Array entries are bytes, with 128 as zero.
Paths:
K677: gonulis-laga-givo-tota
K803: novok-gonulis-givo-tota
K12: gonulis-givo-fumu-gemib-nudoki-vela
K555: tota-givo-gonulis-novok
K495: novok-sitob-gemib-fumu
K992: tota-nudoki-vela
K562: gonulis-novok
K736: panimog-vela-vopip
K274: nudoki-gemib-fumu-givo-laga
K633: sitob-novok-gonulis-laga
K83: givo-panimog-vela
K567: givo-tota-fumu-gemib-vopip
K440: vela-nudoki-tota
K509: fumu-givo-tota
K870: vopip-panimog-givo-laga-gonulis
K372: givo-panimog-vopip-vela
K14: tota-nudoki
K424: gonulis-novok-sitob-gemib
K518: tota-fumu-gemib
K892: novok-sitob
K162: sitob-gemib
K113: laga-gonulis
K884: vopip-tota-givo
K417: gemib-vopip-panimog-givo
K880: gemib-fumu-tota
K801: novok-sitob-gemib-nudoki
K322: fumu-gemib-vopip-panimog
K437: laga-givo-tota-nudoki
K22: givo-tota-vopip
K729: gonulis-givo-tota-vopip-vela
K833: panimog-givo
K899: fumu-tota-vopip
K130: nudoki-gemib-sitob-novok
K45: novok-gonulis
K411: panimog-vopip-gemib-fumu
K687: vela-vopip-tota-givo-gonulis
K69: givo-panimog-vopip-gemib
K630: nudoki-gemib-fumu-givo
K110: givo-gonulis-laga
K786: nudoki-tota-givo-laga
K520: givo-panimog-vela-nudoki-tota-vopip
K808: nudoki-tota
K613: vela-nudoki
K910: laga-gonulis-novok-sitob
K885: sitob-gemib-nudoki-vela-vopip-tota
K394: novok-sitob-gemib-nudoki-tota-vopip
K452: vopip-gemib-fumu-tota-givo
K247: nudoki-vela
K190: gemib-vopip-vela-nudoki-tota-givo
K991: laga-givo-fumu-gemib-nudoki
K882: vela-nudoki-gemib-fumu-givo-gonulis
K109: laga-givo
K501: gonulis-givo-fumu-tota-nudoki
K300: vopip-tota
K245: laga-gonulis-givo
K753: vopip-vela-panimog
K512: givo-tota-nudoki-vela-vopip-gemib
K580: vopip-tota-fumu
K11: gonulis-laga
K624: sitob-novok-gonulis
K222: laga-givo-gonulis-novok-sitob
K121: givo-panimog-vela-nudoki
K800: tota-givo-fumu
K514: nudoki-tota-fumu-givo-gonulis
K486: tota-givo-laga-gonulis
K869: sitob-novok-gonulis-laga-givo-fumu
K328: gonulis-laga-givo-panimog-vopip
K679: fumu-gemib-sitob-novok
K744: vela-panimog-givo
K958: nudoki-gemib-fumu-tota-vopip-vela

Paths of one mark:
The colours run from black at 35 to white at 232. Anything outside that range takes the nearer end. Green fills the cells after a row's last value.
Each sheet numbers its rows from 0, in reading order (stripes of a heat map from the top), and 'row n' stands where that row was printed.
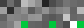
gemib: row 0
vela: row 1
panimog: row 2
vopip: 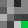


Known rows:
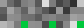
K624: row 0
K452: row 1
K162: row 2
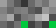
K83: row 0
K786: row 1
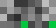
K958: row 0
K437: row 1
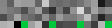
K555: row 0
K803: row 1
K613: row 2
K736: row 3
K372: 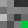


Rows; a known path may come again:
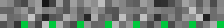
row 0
K992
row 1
K736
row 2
K245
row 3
K869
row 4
K870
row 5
K372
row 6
K14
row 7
K394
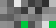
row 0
K452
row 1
K162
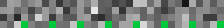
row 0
K411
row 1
K110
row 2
K69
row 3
K899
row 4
K424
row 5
K687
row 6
K910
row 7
K567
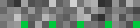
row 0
K222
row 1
K679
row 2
K501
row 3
K958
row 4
K884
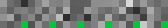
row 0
K83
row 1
K808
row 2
K885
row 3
K495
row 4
K509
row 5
K45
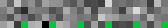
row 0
K803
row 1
K555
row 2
K624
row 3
K130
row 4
K613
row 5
K833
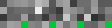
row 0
K518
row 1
K580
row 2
K113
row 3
K520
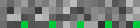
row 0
K109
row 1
K274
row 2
K880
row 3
K562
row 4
K437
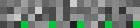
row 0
K786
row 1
K300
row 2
K190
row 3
K677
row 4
K12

